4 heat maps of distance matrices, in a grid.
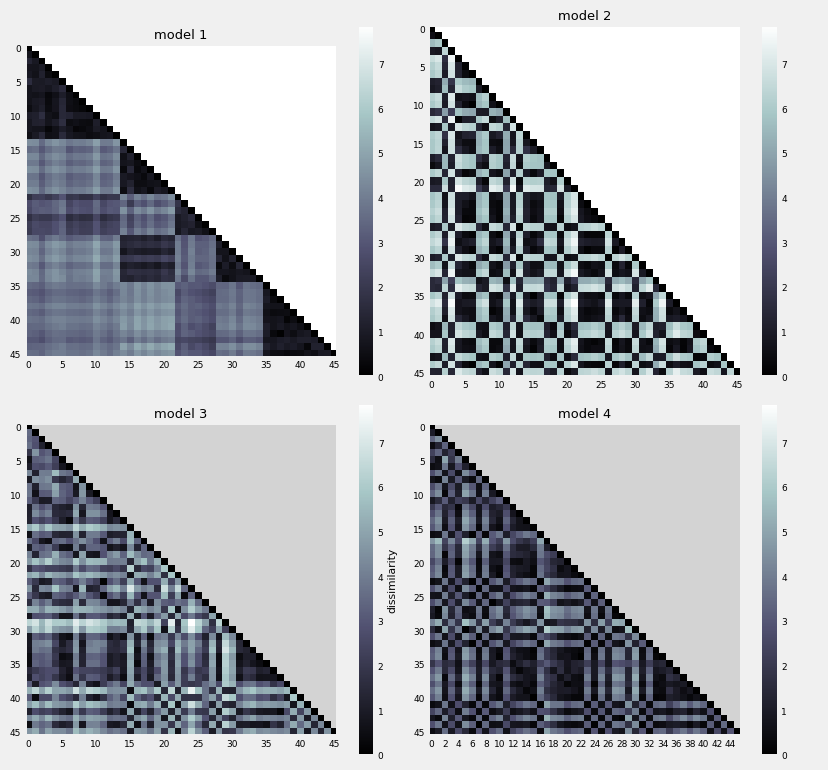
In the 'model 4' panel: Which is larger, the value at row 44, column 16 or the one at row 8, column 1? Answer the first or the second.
the first
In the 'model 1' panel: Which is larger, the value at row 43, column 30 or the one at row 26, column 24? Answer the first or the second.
the first
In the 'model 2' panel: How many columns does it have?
46
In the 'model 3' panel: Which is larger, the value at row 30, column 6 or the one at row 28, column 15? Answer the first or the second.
the second
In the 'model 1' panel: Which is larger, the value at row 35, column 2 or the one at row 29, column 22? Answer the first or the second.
the second
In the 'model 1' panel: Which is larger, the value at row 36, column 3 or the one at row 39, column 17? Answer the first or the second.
the second
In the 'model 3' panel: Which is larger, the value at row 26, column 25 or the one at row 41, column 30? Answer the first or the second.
the first
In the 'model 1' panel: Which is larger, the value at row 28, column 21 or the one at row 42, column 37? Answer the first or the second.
the first
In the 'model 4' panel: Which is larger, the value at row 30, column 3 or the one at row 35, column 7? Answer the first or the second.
the first
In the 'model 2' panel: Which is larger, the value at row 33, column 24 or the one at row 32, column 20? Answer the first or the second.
the second
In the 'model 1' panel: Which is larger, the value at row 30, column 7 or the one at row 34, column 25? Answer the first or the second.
the first
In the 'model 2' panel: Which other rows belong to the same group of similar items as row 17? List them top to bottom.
0, 1, 3, 7, 8, 11, 13, 18, 20, 21, 26, 30, 33, 34, 39, 40, 43, 45
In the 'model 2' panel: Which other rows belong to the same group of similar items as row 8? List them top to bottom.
0, 1, 3, 7, 11, 13, 17, 18, 20, 21, 26, 30, 33, 34, 39, 40, 43, 45
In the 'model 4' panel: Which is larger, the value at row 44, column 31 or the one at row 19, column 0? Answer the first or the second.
the second
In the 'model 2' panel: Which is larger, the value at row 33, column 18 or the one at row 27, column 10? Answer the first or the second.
the first
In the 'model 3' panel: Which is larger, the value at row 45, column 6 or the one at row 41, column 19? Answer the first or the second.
the second
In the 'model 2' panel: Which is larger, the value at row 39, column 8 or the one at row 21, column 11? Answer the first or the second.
the second
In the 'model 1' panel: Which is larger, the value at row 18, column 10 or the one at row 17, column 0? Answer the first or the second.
the first
